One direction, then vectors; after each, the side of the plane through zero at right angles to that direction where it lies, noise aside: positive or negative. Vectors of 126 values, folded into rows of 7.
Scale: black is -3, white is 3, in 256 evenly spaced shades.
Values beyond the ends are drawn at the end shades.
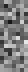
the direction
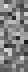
negative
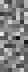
negative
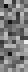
positive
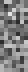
positive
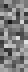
positive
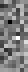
positive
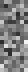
positive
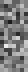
positive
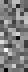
negative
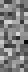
negative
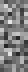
negative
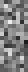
negative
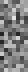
positive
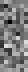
positive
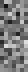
positive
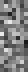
negative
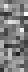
negative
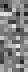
positive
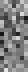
positive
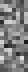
negative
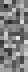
positive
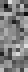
positive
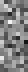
negative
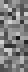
negative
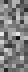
negative
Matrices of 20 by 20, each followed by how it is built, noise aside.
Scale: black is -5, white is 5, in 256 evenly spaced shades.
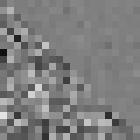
lower triangular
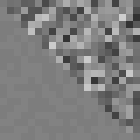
upper triangular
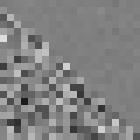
lower triangular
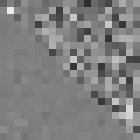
upper triangular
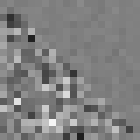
lower triangular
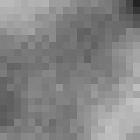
smooth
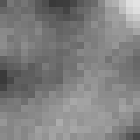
smooth
